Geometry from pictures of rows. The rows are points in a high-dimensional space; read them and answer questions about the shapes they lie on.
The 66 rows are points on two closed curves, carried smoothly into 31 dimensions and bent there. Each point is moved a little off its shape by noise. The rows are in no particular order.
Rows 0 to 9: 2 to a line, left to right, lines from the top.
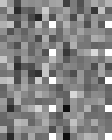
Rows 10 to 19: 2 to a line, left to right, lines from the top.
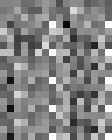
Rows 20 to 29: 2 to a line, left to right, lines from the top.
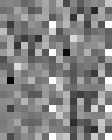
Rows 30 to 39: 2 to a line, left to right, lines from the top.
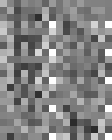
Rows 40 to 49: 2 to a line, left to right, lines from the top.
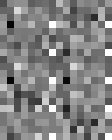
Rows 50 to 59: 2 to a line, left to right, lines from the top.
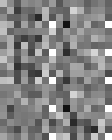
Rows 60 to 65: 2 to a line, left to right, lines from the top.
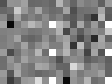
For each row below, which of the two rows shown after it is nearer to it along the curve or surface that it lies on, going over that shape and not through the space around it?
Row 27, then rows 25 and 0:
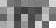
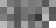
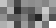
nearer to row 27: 0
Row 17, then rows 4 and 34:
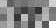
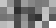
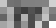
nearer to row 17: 34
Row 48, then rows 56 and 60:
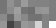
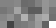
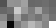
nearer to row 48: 56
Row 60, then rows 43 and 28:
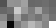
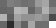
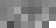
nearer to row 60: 43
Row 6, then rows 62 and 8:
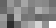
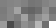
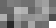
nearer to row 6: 62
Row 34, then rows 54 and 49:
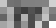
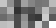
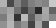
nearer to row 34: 49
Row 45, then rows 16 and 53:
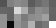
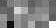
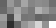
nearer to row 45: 16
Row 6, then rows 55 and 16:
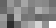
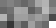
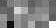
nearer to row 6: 16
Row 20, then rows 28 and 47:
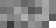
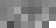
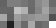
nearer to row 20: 28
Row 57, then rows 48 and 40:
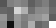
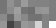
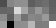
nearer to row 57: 40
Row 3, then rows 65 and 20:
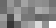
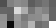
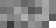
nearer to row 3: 65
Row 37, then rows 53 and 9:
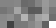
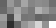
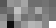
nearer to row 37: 53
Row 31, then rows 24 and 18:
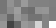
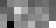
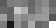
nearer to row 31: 24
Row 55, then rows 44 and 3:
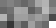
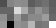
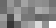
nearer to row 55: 44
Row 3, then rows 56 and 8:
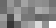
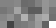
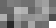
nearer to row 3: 56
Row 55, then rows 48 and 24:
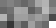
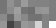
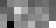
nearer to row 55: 24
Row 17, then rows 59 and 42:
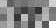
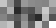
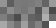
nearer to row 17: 59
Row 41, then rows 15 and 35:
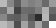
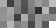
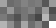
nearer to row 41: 35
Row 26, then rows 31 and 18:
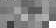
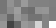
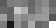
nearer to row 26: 31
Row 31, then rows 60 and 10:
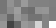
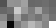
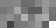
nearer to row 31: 10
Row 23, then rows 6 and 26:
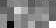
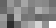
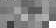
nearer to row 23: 6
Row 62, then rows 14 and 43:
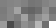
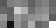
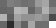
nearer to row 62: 43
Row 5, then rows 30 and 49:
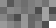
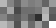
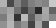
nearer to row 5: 30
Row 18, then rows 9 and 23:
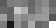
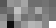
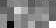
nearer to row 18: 23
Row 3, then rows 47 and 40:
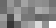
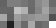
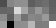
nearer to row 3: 40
